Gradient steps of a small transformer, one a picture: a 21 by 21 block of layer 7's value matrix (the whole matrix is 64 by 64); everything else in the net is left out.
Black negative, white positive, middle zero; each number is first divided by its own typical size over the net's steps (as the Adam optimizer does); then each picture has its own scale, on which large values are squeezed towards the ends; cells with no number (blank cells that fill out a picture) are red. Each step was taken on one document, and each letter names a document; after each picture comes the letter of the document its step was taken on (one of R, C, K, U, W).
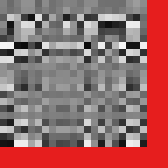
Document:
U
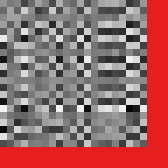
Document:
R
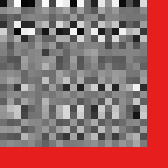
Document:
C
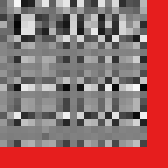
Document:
C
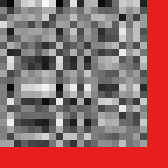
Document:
U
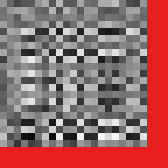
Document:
R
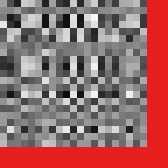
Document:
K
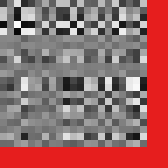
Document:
C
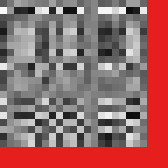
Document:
R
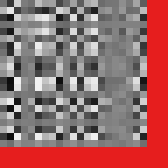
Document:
U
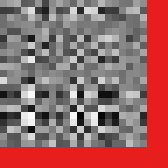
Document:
K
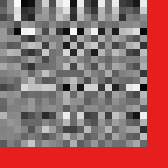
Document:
C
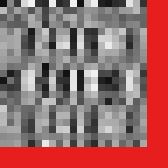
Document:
K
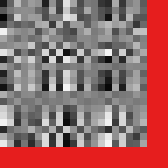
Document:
R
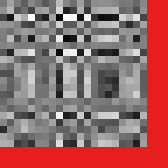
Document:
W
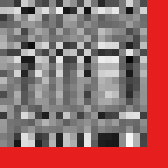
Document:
W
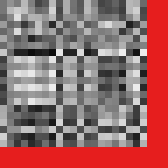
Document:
R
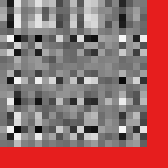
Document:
U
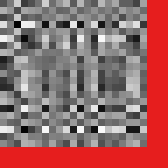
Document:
C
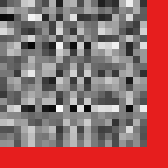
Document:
W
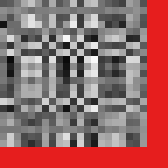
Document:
K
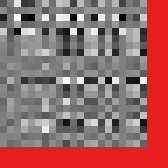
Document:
C
